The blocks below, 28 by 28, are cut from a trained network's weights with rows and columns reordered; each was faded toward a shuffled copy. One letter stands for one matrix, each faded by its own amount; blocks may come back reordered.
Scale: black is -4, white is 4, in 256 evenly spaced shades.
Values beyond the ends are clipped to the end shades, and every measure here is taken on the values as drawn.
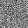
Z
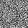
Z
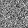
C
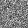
C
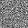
Z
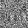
Z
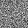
C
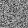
C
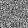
Z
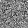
C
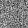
C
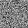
C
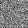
C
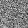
C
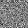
Z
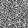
Z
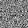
Z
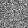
Z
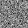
C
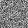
C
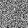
Z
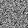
C
